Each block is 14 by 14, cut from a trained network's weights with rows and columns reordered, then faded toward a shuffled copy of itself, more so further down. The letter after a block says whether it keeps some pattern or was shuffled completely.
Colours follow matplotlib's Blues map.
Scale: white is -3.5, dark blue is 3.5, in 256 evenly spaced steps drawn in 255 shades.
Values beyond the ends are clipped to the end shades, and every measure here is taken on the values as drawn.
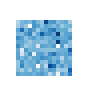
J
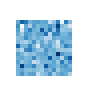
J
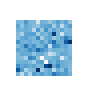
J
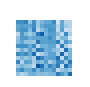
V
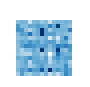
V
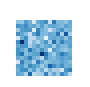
J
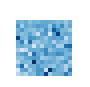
J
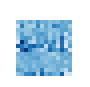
V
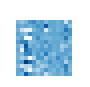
V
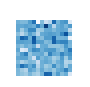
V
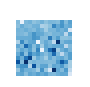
J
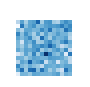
J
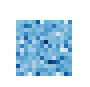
J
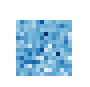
J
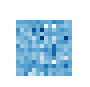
V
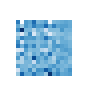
V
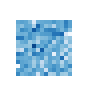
J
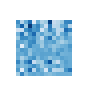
V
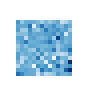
J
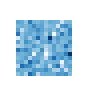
J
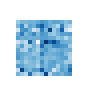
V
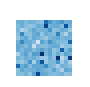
J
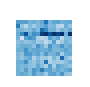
V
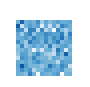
J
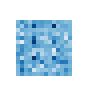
V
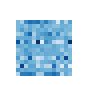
V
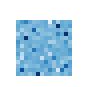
J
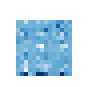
V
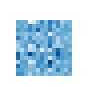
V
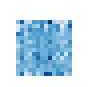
V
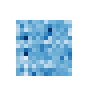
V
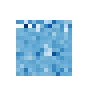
V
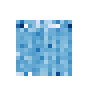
V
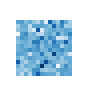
J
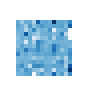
V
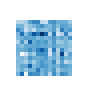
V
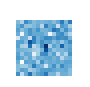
J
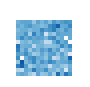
J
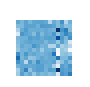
V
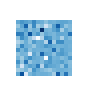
J
